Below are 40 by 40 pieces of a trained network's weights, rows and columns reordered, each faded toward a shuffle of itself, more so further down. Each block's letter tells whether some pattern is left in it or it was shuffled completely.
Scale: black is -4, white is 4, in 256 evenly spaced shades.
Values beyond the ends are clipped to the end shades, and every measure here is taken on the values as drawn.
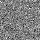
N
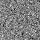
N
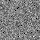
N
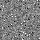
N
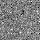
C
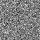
N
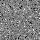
N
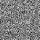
C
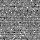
C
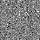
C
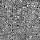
C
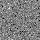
N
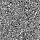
N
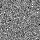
N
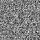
C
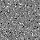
N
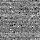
C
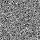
N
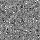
C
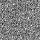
C
